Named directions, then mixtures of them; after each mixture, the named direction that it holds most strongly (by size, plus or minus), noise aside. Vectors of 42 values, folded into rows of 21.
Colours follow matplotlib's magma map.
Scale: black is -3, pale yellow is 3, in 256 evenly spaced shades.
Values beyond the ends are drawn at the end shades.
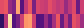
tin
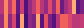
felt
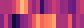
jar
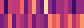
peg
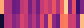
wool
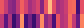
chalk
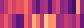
jar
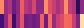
wool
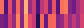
felt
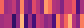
chalk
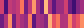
peg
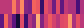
felt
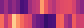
jar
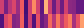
peg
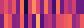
felt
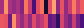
peg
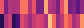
wool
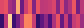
tin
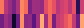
chalk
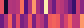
peg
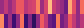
chalk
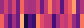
chalk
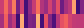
felt
